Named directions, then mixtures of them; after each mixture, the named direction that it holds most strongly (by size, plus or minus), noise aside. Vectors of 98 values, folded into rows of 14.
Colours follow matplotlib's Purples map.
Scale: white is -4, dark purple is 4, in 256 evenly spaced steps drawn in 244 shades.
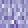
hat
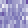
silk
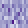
hat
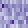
hat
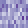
silk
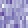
silk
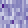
hat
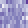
silk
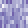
silk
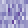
hat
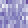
silk
